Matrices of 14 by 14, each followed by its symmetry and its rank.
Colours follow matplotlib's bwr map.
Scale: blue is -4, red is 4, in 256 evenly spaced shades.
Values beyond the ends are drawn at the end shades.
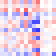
neither, rank three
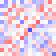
symmetric, full rank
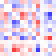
antisymmetric, rank two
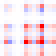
symmetric, rank one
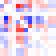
antisymmetric, rank two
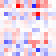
neither, rank three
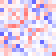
symmetric, full rank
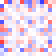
antisymmetric, rank two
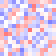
symmetric, full rank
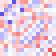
symmetric, full rank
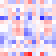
neither, rank three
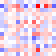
neither, rank three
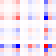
symmetric, rank one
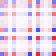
symmetric, rank one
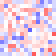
symmetric, full rank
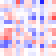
neither, rank three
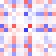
antisymmetric, rank two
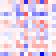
neither, rank three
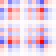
symmetric, rank one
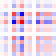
symmetric, rank one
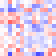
neither, rank three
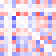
antisymmetric, rank two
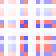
symmetric, rank one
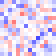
symmetric, full rank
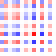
symmetric, rank one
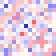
symmetric, full rank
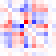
antisymmetric, rank two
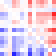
antisymmetric, rank two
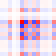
symmetric, rank one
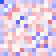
symmetric, full rank
